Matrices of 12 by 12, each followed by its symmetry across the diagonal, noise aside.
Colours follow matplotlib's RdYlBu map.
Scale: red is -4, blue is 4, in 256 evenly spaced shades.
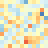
neither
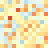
symmetric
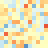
antisymmetric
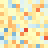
neither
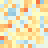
symmetric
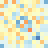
symmetric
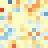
antisymmetric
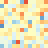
antisymmetric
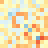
symmetric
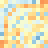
symmetric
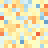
neither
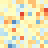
antisymmetric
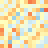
symmetric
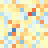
antisymmetric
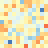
symmetric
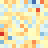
antisymmetric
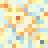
symmetric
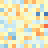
neither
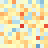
neither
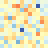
neither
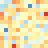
symmetric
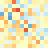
antisymmetric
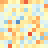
neither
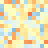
antisymmetric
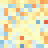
antisymmetric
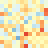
neither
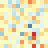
neither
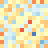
symmetric
